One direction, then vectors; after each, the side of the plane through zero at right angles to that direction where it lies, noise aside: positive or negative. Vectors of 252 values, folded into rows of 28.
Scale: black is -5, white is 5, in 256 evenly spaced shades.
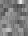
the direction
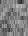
negative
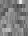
positive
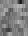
negative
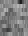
negative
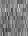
negative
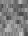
positive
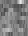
positive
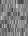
negative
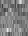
positive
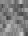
positive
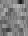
negative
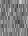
positive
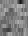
negative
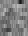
negative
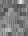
positive
